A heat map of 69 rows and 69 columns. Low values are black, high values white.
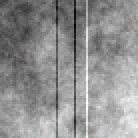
Grain: streaks running down. Ninth with the highest average: bottom right. Ninth with the lowest average: top left. Slope: up to the bottom right. Histogram: bell-shaped. Odd lines: columns 29, 38 and 44.
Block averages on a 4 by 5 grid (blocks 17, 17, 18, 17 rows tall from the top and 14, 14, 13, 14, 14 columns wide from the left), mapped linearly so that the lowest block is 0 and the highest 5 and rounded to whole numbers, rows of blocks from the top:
0 1 0 2 3
0 2 2 2 3
2 2 3 4 5
3 4 3 4 5
